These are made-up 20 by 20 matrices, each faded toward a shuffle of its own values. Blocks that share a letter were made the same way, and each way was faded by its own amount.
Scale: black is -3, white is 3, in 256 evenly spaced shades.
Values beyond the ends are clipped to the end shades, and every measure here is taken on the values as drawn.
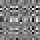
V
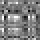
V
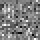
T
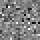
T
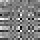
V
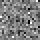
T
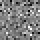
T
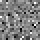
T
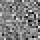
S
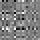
V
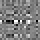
V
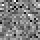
S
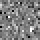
T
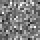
S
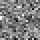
S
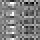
V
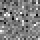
T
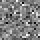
S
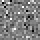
T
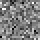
S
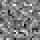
T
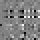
V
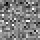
S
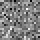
S
